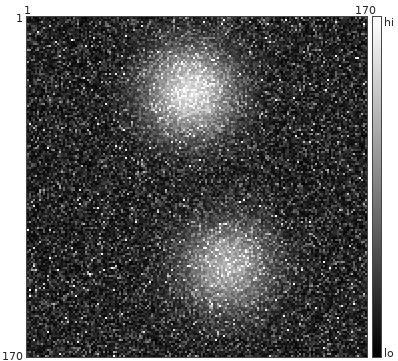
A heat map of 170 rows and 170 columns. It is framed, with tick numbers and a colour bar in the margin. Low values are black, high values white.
Seam: none. Histogram: skewed, a long tail of high values. Ninth with the highest average: top middle. Slope: none. Bumps: two. Odd rows or columns: none.
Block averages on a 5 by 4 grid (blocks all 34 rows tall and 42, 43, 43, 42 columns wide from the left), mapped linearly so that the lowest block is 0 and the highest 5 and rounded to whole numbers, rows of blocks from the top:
0 3 2 0
0 4 3 0
0 0 1 0
0 1 5 0
0 0 2 0
